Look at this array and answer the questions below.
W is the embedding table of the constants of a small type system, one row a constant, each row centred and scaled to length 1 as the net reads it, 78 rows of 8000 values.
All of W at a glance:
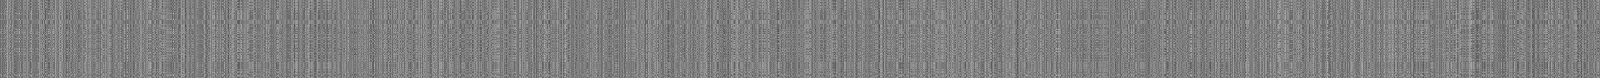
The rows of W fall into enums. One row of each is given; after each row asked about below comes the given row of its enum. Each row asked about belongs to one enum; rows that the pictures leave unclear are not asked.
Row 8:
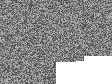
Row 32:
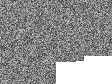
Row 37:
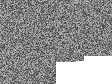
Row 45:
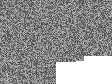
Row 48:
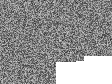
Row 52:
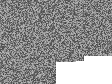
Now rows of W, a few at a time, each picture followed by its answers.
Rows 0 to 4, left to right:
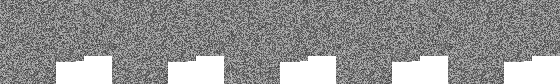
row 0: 37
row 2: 45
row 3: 37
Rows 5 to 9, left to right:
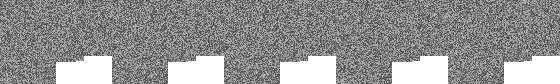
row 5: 45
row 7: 52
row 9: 37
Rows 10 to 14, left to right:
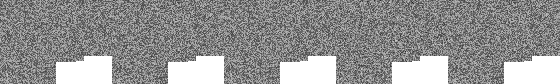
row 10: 45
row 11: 8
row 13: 48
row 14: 8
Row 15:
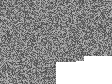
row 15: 45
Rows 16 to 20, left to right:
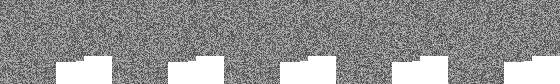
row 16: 45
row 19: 48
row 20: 52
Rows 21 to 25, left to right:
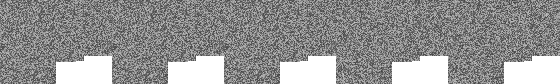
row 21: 52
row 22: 52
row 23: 52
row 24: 45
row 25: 8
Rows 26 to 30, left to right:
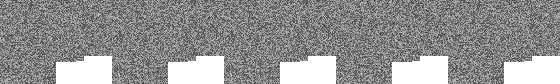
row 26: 8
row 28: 45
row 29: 48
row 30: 8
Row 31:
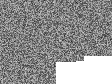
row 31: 48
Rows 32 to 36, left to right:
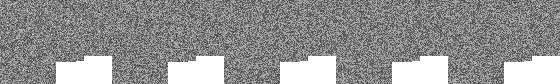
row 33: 48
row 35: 45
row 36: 8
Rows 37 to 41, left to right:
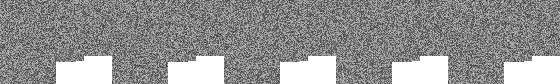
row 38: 48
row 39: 52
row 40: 45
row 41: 48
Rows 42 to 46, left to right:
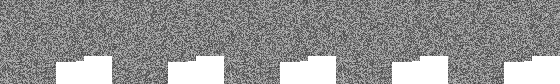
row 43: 52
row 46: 8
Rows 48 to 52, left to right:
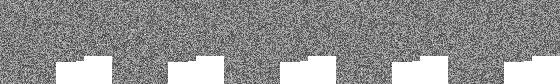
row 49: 32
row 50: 45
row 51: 48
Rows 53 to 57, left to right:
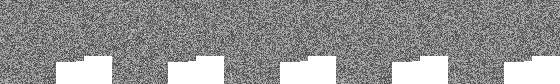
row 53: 8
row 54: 32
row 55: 45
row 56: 8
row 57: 45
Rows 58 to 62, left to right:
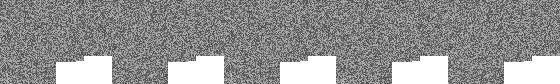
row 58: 45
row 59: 52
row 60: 45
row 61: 8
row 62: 52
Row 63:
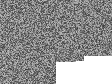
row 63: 37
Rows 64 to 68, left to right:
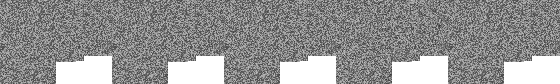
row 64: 52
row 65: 52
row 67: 37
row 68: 52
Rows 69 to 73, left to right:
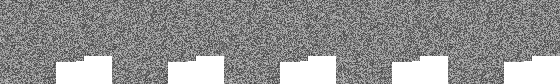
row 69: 8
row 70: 52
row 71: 8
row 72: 45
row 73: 52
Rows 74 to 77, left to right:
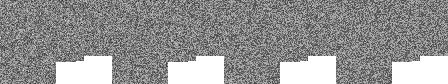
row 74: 32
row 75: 48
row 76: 8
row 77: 52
